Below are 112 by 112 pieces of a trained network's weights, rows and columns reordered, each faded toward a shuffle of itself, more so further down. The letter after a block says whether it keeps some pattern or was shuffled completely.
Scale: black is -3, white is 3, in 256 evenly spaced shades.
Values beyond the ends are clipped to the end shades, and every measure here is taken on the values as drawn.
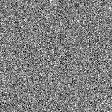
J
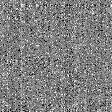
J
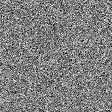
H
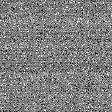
J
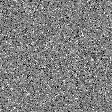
H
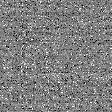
J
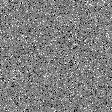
H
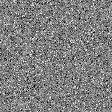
J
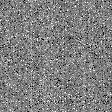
J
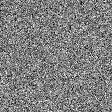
H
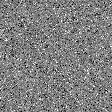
H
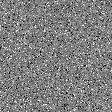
H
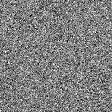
J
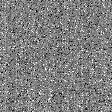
J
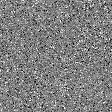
H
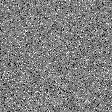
H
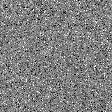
H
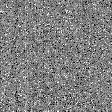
J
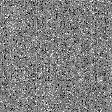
J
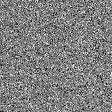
J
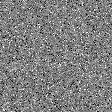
H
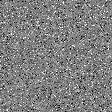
H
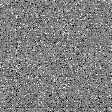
J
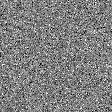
J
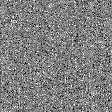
J
